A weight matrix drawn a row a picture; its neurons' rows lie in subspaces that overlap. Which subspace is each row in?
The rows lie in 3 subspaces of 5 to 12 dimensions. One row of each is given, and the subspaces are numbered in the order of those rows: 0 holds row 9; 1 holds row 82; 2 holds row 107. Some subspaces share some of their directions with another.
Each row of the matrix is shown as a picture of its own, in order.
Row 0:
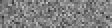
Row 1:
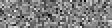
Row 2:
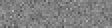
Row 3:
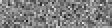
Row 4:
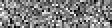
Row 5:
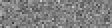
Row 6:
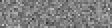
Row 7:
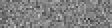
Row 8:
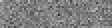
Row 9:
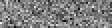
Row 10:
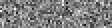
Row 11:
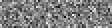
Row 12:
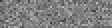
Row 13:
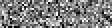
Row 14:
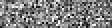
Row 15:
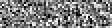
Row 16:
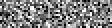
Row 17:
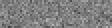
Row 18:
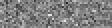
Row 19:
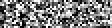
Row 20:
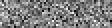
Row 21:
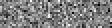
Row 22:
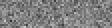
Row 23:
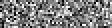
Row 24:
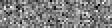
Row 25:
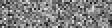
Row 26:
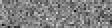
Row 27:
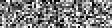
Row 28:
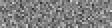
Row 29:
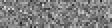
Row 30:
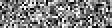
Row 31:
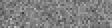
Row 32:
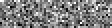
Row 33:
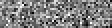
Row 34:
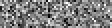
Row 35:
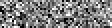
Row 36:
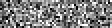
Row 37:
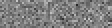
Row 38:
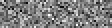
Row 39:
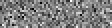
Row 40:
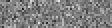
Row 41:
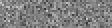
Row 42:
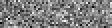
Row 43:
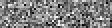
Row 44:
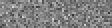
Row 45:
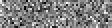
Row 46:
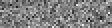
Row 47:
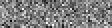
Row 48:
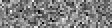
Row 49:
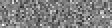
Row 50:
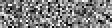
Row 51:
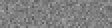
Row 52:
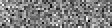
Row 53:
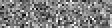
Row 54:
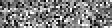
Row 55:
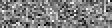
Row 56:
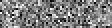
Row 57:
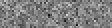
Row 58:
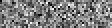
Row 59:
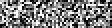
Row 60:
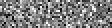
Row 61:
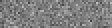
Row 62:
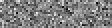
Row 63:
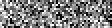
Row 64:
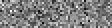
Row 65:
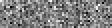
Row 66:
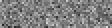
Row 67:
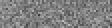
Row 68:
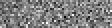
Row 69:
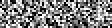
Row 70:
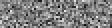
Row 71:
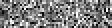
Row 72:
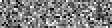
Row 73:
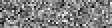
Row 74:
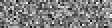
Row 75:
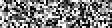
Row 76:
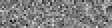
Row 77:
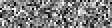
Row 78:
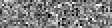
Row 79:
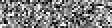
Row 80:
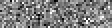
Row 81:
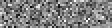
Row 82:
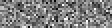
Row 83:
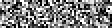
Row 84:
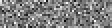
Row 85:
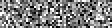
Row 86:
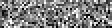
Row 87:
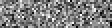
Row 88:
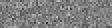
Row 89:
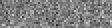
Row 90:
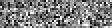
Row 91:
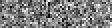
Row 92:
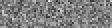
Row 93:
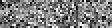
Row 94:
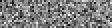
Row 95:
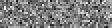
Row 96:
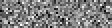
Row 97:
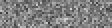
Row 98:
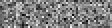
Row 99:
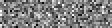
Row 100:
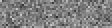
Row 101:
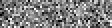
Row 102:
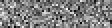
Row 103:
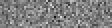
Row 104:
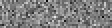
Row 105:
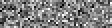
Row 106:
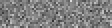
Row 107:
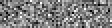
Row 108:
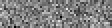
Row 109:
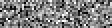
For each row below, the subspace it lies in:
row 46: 1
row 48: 1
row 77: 0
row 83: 1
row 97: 1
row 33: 2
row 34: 2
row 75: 2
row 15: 1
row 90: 2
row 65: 0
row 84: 2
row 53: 1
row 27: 1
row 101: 0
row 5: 1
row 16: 2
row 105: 0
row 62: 0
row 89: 2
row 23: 0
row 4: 0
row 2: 2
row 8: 0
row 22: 1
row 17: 2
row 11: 2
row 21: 2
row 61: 0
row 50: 2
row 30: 2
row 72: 2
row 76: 1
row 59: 2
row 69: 1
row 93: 1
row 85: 2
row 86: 1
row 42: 0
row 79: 1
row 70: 1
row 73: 0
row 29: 0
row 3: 2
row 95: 0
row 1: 1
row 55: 1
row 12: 0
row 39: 2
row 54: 2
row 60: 2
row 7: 1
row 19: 0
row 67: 2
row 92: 2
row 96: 1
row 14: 1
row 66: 2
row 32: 0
